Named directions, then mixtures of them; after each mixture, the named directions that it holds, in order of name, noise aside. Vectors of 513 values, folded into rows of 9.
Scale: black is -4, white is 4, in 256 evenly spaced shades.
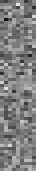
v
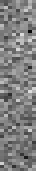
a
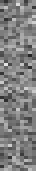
a, v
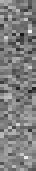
a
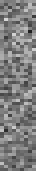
a, v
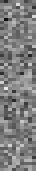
v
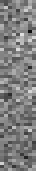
a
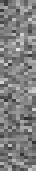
a, v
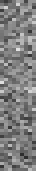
a, v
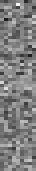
v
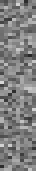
a, v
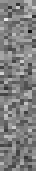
a, v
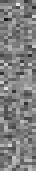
v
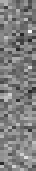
a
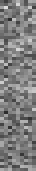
a, v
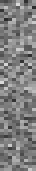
a, v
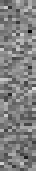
a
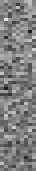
a, v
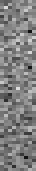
a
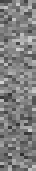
a, v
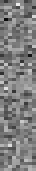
v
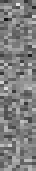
v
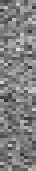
a, v
